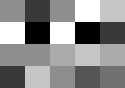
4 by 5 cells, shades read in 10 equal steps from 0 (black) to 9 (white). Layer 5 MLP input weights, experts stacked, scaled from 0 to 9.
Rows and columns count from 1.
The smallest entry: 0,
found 2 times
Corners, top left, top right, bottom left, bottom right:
5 7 2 4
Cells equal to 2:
3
